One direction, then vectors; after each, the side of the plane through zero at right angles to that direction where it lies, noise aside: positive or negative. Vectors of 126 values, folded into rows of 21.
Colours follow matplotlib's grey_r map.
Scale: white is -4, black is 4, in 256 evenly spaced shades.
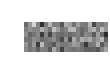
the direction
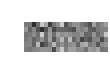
negative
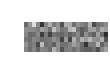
positive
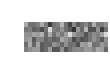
negative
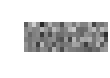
positive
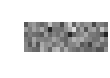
positive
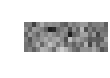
negative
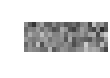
negative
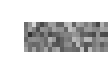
positive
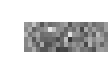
positive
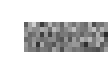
positive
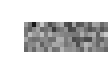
negative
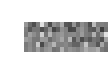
negative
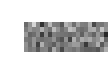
positive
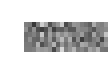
negative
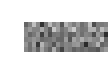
positive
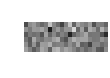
positive
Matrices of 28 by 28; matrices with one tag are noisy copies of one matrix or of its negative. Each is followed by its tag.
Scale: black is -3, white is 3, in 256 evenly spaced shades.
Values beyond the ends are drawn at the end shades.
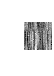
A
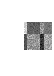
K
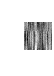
A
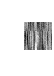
A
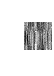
A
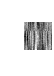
A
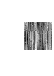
A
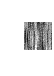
A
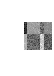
K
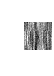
A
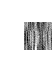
A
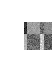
K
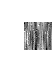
A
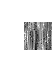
A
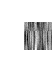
A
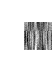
A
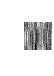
A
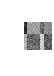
K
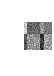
K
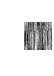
A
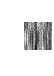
A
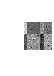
K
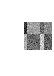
K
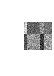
K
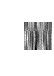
A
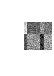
K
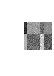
K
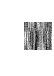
A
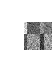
K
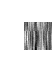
A
